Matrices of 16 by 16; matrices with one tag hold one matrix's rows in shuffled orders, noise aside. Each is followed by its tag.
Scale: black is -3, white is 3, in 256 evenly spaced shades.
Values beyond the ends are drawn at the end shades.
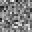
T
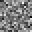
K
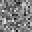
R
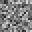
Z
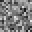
K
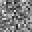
R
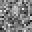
K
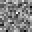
K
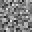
Z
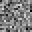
T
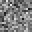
Z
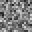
K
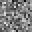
R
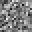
Z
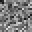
K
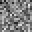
T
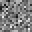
T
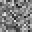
R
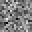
Z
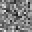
R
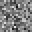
R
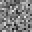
R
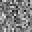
R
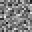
K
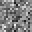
R
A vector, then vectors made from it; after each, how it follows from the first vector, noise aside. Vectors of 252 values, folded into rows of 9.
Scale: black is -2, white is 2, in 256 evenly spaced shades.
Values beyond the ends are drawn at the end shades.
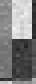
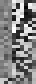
sign-scrambled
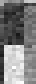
reversed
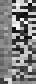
sign-scrambled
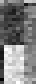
reversed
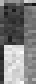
reversed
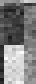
reversed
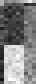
reversed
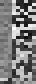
sign-scrambled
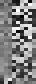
sign-scrambled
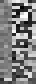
sign-scrambled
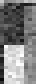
reversed
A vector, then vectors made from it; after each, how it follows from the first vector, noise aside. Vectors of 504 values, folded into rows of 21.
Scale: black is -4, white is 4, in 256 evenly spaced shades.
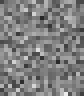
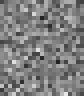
copied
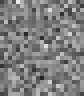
reversed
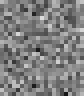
negated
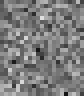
sign-scrambled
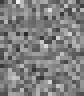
reversed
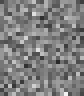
copied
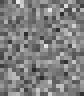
reversed
